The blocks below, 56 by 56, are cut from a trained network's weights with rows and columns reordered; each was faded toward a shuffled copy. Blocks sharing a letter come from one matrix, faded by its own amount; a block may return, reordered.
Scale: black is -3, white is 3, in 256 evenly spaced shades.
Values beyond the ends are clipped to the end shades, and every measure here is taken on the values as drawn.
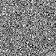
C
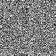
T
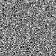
C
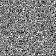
C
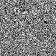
C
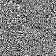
C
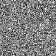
C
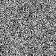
T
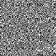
C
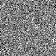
C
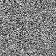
T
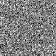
T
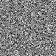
T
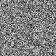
T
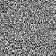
C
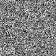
T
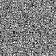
C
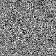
C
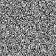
T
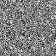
T
